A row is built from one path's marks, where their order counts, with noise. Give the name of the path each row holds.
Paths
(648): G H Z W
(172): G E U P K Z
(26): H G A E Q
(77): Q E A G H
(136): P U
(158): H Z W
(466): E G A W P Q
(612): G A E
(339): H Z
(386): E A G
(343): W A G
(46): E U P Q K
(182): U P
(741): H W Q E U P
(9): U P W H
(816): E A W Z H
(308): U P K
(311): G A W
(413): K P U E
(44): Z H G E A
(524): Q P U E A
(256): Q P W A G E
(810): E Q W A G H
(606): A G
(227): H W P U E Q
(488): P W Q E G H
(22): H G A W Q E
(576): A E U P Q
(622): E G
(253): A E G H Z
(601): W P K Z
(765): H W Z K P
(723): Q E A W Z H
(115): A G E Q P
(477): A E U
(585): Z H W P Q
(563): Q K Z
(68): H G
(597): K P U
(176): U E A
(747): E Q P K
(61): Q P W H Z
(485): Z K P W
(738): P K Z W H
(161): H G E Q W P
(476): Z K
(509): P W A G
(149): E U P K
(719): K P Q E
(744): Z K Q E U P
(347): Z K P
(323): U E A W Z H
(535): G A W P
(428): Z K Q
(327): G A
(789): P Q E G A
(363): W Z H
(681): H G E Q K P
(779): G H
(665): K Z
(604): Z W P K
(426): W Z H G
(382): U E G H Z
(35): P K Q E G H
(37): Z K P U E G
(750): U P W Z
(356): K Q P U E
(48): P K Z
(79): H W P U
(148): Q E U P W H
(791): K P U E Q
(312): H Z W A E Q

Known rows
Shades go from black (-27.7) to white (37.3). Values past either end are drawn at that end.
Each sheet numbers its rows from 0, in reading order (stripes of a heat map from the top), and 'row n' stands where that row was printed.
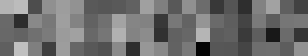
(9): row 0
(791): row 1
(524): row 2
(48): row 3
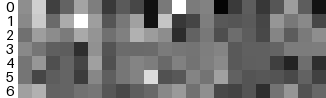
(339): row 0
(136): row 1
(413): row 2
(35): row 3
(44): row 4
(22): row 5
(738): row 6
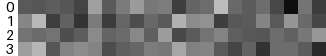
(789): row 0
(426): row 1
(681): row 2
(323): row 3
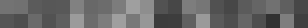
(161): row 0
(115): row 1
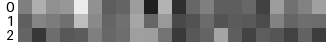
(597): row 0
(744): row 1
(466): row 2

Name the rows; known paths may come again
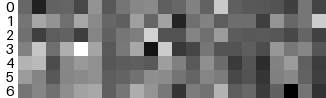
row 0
(26)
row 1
(149)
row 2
(22)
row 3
(136)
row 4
(9)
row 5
(148)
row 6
(176)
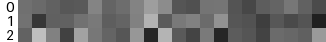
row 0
(161)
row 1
(312)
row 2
(347)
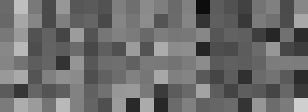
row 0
(601)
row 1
(604)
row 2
(44)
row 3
(648)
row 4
(35)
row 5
(323)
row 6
(466)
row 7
(308)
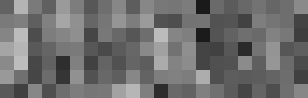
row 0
(172)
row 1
(741)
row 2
(382)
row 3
(738)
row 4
(426)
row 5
(810)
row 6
(719)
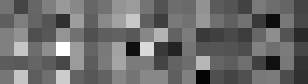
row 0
(227)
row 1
(612)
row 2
(61)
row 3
(182)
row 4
(789)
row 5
(750)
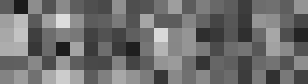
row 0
(428)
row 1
(79)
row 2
(363)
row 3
(779)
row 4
(563)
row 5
(477)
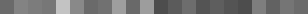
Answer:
(744)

